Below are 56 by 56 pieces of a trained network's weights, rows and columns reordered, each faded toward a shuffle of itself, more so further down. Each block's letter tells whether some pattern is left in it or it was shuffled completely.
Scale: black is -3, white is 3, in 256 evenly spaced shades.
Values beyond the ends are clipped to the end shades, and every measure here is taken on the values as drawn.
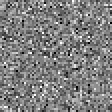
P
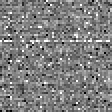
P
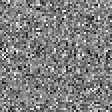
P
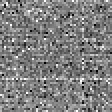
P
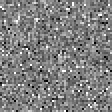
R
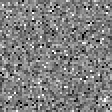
R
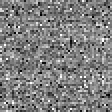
P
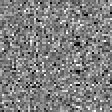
P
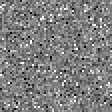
R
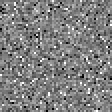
R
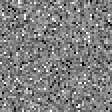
R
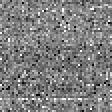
P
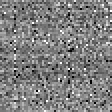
P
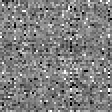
P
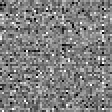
P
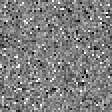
R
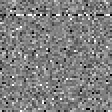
P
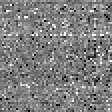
P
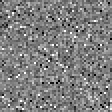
R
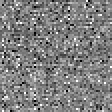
P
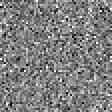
R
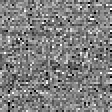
P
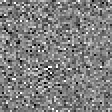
P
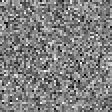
R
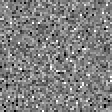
R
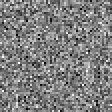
R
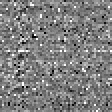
P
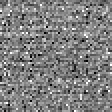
P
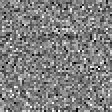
P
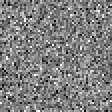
R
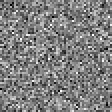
R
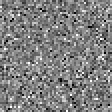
R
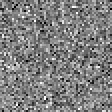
R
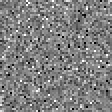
R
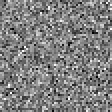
R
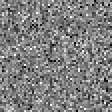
R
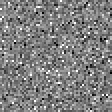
R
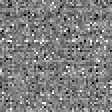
P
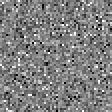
R
